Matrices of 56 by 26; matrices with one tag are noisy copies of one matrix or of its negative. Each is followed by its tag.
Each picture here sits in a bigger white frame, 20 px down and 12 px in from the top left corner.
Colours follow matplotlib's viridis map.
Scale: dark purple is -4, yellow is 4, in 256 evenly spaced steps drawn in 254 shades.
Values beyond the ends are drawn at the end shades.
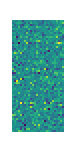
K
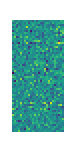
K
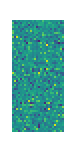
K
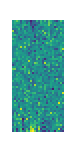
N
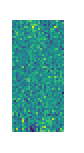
N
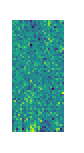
N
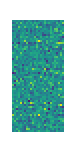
K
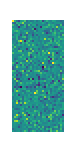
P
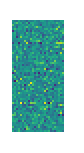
K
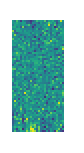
N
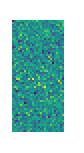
P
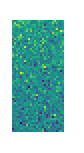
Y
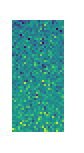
Y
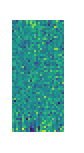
N
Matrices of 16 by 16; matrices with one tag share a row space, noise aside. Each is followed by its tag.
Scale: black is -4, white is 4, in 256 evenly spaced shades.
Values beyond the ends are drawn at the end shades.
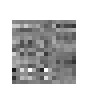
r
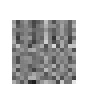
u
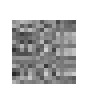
r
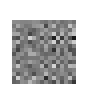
u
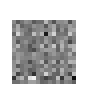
u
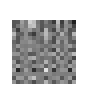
u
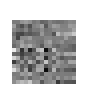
r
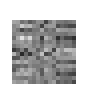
r
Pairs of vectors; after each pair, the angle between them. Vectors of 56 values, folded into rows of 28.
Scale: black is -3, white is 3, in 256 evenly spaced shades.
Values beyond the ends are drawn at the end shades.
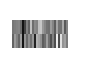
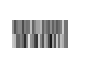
partly aligned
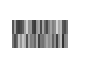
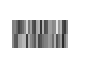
nearly parallel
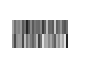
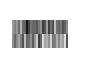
nearly parallel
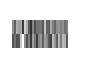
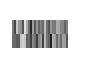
nearly parallel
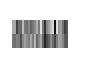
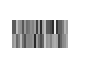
nearly opposite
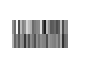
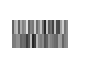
partly aligned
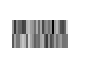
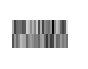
nearly parallel
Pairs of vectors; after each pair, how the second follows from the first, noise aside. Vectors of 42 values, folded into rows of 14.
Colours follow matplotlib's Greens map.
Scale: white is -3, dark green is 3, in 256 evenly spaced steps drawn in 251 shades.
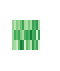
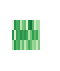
reversed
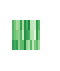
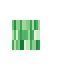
shuffled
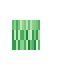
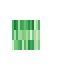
shuffled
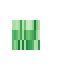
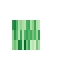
shuffled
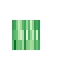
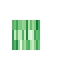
reversed
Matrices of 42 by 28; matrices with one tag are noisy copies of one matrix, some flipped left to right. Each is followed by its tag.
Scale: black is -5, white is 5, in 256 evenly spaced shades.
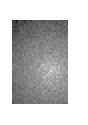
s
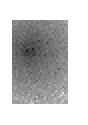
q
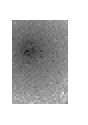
q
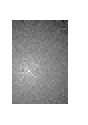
s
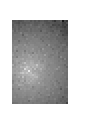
s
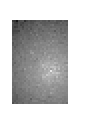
s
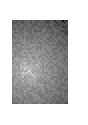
s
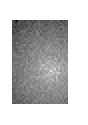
s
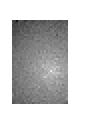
s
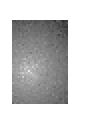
s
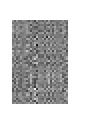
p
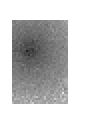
q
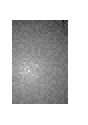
s
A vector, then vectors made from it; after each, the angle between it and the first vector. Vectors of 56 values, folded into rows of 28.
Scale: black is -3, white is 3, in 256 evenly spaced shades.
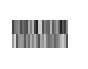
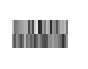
nearly opposite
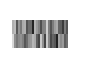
orthogonal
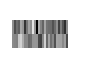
partly aligned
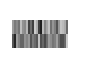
nearly opposite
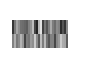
nearly parallel
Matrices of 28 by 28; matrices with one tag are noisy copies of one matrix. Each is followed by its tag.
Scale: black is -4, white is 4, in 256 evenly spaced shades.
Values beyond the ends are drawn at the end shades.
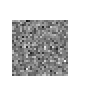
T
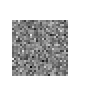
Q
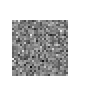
Q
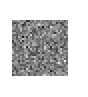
T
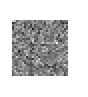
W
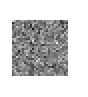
W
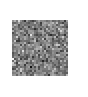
Q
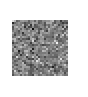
W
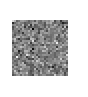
W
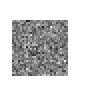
T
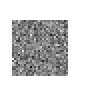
Q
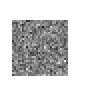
T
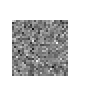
W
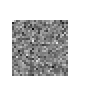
W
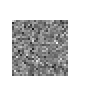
W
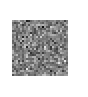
T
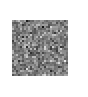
T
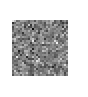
W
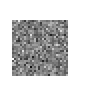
Q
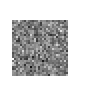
Q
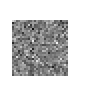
W
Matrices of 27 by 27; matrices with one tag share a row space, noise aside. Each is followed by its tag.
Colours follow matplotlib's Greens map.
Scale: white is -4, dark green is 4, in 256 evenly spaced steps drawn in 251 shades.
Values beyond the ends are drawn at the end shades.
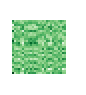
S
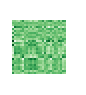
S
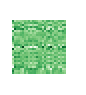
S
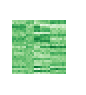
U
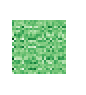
S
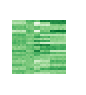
U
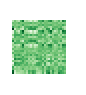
S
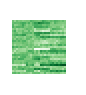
U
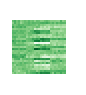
U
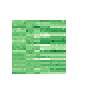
U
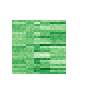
U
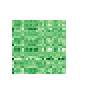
S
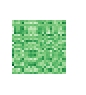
S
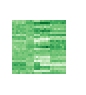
U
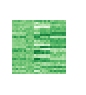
U
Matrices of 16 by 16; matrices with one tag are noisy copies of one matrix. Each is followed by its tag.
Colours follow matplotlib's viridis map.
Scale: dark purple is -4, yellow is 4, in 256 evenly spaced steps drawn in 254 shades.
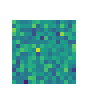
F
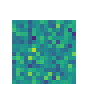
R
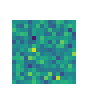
R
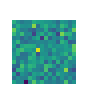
F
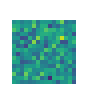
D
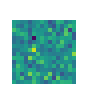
R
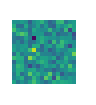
R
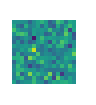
R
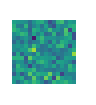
R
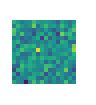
F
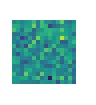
D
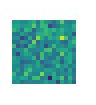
D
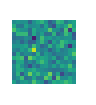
R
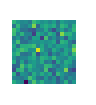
F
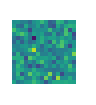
R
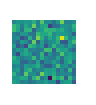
D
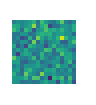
D
